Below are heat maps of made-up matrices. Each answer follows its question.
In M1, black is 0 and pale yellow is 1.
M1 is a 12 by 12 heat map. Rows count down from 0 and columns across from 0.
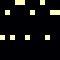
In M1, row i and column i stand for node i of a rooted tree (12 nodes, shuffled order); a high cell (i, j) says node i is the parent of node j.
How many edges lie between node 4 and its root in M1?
2
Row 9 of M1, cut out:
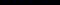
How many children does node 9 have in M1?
0
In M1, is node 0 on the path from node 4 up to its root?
yes
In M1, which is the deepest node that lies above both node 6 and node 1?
2
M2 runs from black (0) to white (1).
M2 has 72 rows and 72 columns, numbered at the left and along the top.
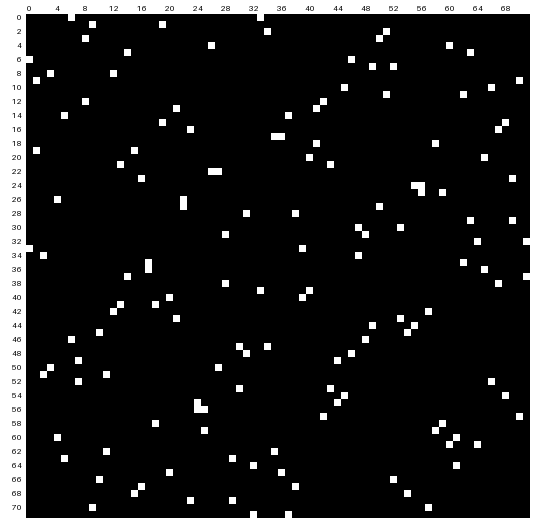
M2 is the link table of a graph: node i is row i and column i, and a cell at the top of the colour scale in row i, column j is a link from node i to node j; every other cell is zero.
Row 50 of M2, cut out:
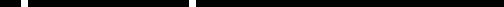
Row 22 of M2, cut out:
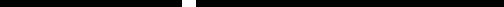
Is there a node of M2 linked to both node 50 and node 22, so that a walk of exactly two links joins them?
yes
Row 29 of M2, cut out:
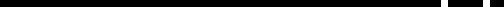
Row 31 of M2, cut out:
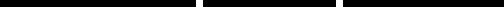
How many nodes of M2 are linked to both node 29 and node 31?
0
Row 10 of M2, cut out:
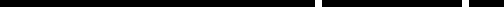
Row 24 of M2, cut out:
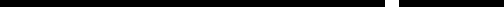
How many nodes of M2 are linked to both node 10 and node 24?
0
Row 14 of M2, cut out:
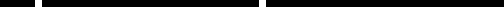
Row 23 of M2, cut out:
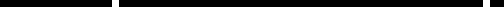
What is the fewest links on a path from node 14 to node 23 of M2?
5
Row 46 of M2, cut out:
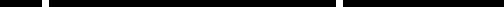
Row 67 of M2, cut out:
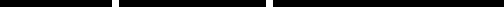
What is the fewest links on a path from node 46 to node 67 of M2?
5
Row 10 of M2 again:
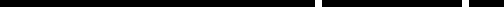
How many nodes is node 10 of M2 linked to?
2
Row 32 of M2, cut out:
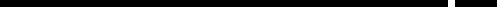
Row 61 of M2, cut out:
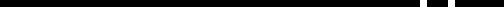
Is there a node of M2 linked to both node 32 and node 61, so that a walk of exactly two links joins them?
yes
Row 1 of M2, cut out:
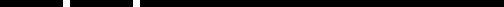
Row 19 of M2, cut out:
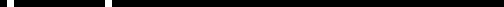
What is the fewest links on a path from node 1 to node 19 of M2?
1
